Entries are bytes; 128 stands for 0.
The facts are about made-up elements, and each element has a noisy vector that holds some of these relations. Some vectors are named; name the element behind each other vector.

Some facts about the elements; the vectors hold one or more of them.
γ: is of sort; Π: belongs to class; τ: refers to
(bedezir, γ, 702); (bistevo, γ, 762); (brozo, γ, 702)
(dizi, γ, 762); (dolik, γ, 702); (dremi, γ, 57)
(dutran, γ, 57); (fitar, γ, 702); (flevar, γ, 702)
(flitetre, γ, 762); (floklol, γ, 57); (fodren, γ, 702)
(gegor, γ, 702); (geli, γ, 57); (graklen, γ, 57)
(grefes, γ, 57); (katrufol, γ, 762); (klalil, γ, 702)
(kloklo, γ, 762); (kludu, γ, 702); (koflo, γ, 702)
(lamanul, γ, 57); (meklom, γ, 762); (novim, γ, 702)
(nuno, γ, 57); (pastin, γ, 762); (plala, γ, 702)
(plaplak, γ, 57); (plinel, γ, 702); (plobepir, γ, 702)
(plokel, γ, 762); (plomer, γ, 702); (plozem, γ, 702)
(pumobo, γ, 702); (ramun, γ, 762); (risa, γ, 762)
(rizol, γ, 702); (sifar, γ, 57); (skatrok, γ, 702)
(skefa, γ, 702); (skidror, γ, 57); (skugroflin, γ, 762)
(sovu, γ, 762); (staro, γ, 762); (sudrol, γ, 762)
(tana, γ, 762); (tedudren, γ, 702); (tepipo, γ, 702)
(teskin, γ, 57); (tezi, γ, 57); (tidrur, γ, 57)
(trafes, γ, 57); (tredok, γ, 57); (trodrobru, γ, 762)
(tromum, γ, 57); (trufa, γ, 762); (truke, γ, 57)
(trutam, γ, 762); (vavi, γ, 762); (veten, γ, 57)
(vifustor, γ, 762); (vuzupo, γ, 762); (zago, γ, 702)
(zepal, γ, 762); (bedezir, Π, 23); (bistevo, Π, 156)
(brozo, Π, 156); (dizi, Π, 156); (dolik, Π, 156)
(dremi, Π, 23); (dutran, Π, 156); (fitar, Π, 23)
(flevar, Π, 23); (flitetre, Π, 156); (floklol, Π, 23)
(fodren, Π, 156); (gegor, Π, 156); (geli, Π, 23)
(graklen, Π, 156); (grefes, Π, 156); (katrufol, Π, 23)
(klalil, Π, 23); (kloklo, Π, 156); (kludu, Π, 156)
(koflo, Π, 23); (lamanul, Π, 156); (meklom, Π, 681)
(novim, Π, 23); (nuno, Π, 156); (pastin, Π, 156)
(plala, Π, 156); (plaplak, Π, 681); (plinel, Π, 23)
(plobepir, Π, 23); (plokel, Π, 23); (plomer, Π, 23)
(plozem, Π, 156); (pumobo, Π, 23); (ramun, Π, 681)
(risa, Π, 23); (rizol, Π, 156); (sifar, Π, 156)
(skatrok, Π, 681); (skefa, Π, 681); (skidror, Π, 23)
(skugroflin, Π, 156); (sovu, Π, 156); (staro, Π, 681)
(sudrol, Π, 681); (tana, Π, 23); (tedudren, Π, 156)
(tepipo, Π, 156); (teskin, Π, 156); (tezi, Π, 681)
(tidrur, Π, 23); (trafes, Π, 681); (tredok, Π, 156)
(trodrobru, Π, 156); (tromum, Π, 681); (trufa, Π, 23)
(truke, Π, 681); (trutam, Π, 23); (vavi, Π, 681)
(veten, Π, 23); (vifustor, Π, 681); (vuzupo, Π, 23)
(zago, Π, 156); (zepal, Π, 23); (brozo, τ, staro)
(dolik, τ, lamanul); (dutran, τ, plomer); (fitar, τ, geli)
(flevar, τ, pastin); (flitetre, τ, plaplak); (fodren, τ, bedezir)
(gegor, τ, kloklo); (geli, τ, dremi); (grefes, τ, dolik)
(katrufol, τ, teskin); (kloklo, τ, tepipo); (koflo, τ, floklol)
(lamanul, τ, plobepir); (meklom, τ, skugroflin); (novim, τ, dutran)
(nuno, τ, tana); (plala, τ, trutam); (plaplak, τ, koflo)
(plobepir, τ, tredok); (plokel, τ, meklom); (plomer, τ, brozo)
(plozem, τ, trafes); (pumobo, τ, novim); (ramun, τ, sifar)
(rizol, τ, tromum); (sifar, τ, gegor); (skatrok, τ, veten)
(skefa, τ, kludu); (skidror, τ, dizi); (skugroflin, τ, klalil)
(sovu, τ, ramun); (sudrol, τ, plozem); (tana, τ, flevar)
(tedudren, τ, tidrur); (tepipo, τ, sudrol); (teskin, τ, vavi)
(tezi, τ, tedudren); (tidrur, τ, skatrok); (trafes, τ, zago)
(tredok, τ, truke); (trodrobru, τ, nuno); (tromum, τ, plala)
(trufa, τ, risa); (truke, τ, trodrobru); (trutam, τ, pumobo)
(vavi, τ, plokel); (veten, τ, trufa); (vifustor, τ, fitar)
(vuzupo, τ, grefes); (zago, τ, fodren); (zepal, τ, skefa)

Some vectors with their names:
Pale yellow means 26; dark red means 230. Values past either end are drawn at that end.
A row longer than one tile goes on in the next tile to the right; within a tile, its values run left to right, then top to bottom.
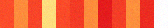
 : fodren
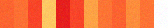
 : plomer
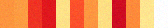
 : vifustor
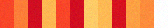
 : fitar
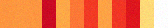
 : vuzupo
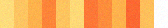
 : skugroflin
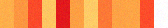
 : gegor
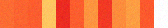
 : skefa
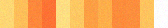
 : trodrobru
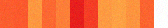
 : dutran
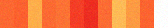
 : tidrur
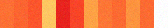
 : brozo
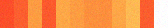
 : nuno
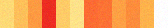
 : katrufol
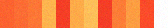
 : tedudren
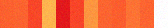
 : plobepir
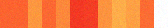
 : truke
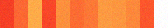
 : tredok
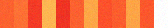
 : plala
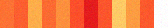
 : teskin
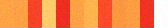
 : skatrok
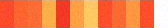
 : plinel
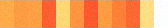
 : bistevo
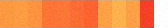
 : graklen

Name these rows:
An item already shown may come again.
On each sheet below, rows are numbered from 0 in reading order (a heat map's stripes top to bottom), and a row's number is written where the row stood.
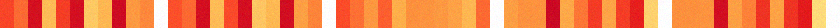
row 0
fitar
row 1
fitar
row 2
nuno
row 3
vuzupo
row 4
vuzupo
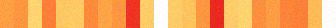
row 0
risa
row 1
zepal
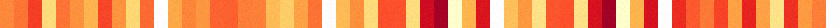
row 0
flevar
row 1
sifar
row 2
skidror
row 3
skidror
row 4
geli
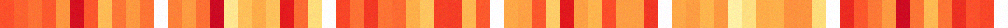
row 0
plaplak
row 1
flitetre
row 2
rizol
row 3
skatrok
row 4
pastin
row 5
dolik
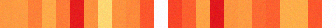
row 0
floklol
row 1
tezi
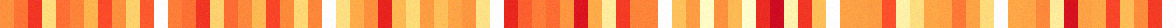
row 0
flevar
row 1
flevar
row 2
sovu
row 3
dremi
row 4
dizi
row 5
tana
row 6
klalil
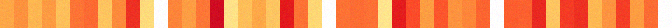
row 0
staro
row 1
flitetre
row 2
kludu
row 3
koflo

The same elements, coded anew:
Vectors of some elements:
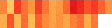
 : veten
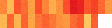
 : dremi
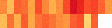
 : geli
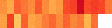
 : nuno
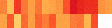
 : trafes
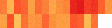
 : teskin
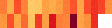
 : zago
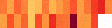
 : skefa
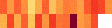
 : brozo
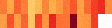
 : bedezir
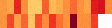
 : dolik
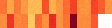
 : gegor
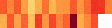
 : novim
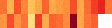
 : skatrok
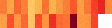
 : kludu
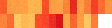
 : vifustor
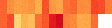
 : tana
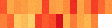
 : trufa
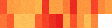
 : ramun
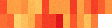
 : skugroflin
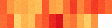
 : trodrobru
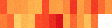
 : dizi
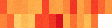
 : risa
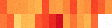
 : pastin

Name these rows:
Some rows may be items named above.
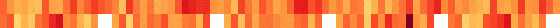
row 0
trodrobru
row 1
trafes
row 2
tezi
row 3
fitar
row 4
vuzupo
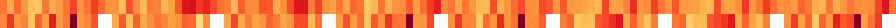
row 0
tepipo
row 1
tredok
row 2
sifar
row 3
klalil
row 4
gegor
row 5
sovu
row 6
katrufol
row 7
flevar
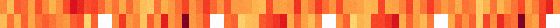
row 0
geli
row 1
tepipo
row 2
katrufol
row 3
staro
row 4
koflo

